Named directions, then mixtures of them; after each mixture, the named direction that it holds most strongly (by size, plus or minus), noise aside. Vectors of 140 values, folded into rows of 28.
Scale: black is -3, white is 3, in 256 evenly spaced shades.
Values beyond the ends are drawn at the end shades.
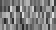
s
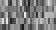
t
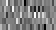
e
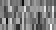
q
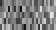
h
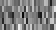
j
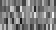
s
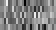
e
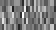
j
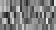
s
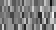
j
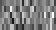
s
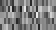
h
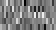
e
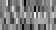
e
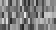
t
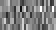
s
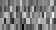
s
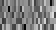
h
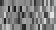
h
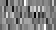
e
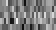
t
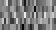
t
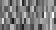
t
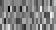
h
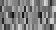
j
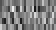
s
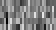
q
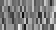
j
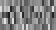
s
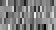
e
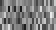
h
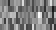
q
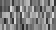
s
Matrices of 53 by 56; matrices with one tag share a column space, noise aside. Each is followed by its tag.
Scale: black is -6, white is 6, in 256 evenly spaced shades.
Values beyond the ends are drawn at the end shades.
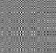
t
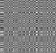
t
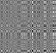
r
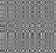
r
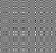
t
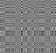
t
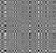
r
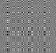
t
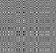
t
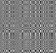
r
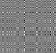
t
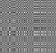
t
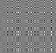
t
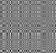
r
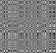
r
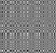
r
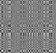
r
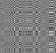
t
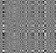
r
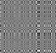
r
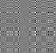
t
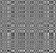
r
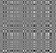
r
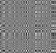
r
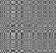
r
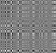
r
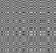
t
